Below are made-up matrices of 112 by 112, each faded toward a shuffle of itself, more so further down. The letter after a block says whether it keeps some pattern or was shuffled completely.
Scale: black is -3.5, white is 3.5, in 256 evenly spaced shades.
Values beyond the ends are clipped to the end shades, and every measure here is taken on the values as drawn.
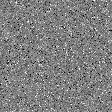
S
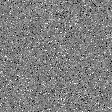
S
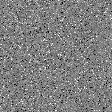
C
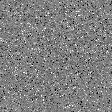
C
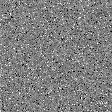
S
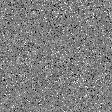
C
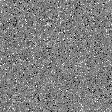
C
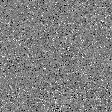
C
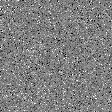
C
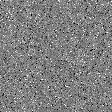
S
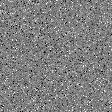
S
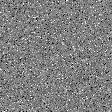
S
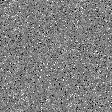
S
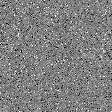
C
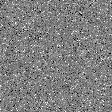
C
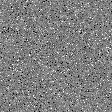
S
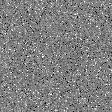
S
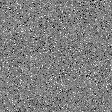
C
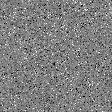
C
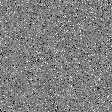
S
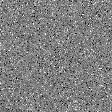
C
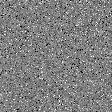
S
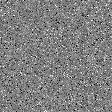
C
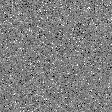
C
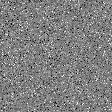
S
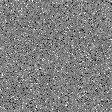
C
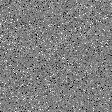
S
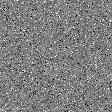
S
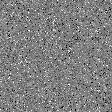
C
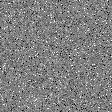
S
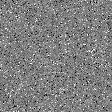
C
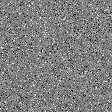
S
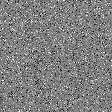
C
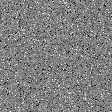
S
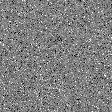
C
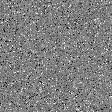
S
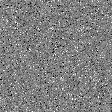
C
